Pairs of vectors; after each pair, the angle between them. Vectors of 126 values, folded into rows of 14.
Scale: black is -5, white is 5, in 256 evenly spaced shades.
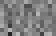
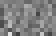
nearly opposite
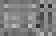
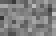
partly aligned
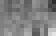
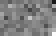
partly aligned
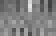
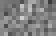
partly aligned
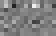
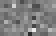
partly opposed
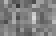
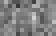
nearly parallel
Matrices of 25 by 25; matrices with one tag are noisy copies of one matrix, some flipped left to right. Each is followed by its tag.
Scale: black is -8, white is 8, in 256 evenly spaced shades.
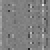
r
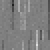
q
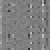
r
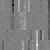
q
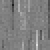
q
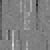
q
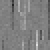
q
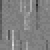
q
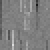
q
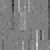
q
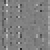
r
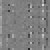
r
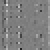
r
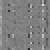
r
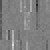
q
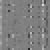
r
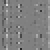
r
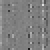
r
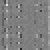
r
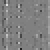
r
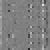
r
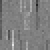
q
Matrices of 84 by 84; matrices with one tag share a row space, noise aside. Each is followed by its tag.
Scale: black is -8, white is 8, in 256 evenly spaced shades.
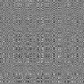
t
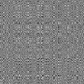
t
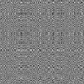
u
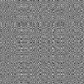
u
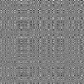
u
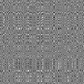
t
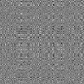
u
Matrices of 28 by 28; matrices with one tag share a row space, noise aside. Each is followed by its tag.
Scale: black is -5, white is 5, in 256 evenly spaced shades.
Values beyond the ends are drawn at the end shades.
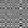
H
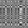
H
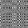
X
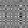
H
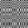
X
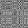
X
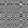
H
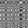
H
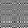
X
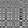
H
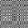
X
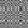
H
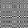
X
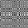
X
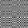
X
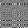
X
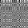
X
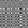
H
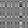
H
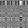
H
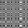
H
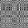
X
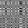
H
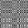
X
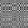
X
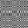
X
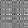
X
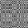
X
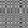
H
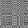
X
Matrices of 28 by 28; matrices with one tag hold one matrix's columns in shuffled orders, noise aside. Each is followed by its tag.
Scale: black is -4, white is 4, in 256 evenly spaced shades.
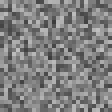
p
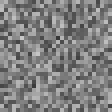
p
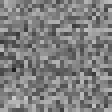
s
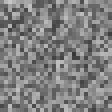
p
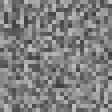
p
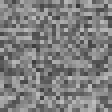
s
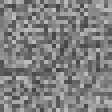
s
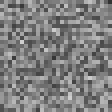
s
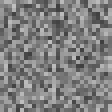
p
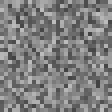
p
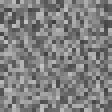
p
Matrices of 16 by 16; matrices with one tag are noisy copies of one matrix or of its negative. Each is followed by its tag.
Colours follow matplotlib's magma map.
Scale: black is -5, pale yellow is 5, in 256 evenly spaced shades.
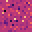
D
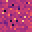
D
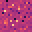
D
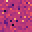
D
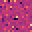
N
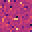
N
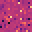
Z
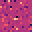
N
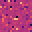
N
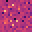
D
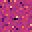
N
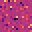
N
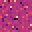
N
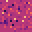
D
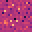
D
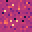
D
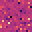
Z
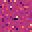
N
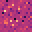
D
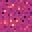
D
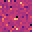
N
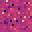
D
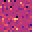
N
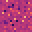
D
